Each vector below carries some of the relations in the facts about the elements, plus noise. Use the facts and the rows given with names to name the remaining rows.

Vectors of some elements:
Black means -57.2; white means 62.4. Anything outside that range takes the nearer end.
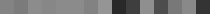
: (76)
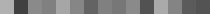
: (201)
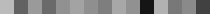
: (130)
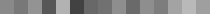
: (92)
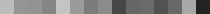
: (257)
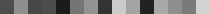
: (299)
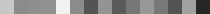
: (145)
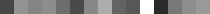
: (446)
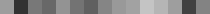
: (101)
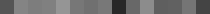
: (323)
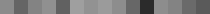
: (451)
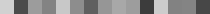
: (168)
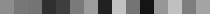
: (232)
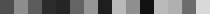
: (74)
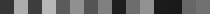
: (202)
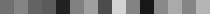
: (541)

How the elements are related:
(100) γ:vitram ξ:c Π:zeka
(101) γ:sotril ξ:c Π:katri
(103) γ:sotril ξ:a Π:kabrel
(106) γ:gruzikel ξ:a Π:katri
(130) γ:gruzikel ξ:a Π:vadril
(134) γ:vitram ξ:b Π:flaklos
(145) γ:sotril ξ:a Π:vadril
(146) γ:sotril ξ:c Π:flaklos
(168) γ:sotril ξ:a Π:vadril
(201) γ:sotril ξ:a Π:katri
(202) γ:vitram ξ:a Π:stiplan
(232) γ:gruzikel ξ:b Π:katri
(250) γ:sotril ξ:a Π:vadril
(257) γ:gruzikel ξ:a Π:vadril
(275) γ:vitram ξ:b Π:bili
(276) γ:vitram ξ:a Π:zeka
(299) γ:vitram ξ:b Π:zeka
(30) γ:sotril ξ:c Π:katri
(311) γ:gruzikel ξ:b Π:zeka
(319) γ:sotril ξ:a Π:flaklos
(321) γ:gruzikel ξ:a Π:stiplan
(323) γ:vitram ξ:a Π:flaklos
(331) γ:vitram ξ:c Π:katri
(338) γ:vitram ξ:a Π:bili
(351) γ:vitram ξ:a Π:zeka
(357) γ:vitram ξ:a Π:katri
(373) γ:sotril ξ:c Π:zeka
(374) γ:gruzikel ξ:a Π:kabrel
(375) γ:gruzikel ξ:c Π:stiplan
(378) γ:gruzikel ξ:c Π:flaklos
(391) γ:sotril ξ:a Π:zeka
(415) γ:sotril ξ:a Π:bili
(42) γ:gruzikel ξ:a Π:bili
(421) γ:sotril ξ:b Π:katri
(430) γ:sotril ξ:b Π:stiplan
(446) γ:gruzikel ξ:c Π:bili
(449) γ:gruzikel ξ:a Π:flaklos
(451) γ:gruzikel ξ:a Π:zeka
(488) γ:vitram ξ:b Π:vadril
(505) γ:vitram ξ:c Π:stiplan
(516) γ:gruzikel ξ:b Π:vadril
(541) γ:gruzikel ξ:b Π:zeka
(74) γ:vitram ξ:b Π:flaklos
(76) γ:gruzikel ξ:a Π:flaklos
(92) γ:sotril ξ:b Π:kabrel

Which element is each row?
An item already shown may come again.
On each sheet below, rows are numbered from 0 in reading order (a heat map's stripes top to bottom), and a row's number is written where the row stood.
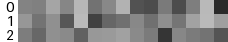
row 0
(374)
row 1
(92)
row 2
(451)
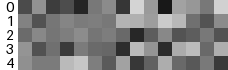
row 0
(299)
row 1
(373)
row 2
(323)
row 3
(421)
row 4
(391)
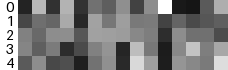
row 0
(505)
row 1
(321)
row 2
(451)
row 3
(232)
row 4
(299)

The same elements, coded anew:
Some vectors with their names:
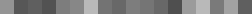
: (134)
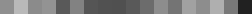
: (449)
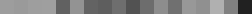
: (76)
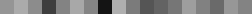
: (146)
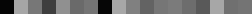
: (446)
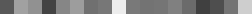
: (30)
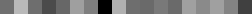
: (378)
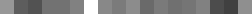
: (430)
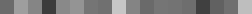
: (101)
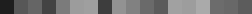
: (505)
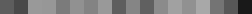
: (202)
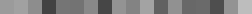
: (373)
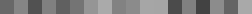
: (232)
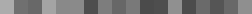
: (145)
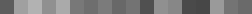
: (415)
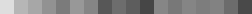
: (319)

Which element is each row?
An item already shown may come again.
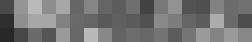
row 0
(415)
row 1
(42)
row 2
(275)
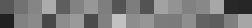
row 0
(321)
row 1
(331)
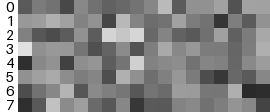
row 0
(100)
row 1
(201)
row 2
(92)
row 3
(391)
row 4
(331)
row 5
(201)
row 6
(321)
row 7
(338)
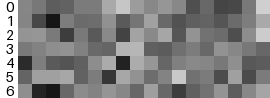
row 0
(421)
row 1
(516)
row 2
(373)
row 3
(103)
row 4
(375)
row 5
(106)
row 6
(488)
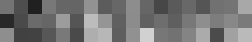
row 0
(516)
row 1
(275)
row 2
(299)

